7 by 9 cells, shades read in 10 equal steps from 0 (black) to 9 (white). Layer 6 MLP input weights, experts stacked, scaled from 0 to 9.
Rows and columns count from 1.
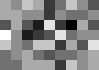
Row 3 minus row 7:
-1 2 -3 -5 2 0 -7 1 -3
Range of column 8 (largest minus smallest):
3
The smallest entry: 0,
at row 3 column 7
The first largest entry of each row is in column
3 1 5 1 9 3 7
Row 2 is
6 6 5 5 2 5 4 4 5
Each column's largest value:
9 6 7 7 8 8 7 6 8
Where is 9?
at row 4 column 1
